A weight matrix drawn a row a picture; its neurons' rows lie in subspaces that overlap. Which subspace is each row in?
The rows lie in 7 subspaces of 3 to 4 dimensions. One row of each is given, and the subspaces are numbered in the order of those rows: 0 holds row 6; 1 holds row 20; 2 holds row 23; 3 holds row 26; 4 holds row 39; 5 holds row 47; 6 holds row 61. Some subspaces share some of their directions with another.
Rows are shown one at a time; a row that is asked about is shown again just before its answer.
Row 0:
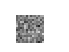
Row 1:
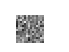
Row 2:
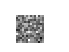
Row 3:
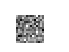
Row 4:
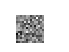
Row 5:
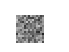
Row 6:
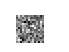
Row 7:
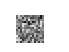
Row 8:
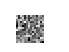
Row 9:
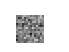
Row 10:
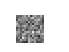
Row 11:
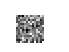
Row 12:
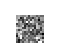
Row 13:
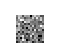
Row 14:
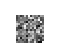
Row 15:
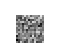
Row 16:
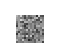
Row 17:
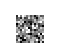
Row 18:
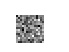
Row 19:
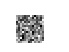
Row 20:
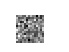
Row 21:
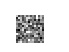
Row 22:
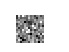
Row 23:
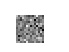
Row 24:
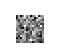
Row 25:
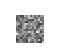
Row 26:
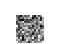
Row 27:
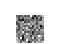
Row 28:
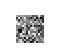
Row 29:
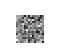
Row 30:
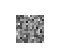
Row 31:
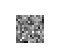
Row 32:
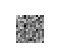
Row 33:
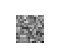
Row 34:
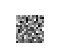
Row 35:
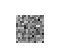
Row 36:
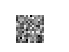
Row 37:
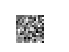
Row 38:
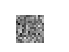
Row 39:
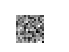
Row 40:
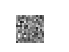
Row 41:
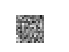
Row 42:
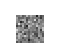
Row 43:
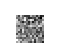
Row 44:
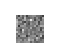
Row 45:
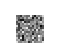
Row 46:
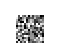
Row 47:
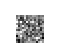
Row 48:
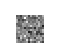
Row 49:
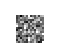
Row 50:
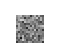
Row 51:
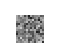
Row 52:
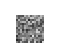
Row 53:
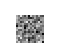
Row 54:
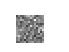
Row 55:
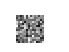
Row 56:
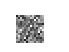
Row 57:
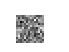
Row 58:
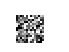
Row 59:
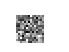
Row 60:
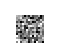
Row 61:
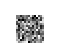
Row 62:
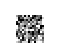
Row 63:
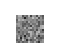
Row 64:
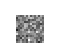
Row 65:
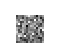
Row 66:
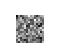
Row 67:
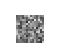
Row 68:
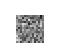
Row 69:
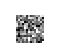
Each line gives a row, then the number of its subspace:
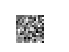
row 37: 4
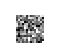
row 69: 4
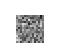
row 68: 0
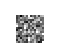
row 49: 3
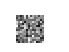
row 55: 5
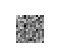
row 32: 6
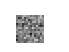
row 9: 0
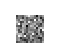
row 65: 2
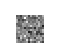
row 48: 6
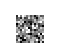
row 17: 0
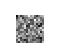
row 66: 2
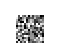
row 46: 2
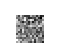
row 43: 5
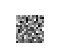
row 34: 4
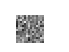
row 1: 5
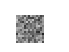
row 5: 5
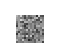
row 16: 6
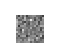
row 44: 5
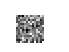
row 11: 0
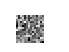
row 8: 5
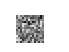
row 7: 0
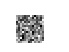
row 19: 6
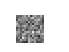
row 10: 6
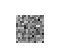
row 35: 1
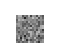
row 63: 6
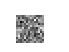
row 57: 2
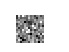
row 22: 0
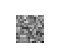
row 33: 6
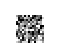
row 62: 3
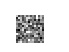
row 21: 1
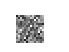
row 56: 2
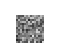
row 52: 0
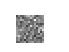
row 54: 2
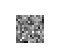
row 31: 6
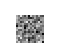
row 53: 3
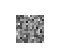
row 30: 4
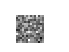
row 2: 1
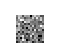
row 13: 6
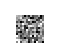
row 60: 5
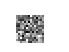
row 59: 3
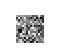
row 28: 2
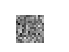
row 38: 2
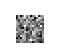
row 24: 6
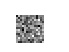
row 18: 1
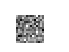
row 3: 2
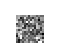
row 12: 5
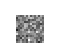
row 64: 1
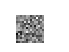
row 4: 3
